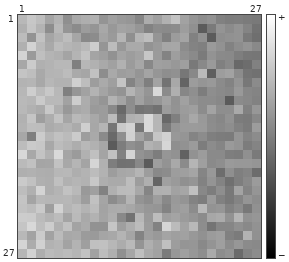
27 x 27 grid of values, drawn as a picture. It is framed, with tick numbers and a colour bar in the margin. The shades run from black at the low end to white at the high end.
Stripes: none. Odd patch: rougher, in the centre. Histogram: bell-shaped. Slope: up to the left. Roughest part: centre.
